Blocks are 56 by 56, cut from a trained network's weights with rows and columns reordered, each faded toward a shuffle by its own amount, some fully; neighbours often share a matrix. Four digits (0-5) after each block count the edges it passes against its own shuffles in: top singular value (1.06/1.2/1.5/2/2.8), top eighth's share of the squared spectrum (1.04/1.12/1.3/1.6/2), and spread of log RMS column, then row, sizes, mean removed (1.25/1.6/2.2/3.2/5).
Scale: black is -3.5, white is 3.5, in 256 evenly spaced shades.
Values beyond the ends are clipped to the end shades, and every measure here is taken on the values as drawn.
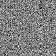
2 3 1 0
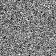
0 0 0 0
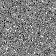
0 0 0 0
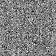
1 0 0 0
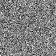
0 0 0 0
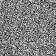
0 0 0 0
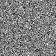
1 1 0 0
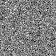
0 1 0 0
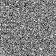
0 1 0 0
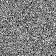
1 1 0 0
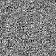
3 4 1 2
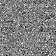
1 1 1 0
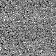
0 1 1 0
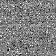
1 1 1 0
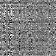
3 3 3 0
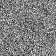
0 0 0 0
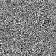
2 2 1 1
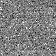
1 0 0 0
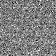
1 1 0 0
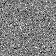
0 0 0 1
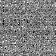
2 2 2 0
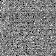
2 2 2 0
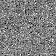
0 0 0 0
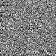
2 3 1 1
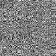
3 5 2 2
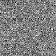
3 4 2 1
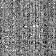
3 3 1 2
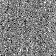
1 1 0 0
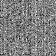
2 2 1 1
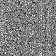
1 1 0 0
